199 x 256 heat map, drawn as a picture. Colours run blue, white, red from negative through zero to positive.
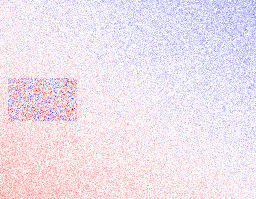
Overall the values sit about 50% of the way up the scale. No regular stripes run through it. The field climbs toward the bottom left. Neither half mirrors the other. An odd patch, rougher than its surroundings, sits in the middle left. The ninth with the lowest average is the top right. Values change most from cell to cell in the middle left. The bottom left is the ninth with the highest average.
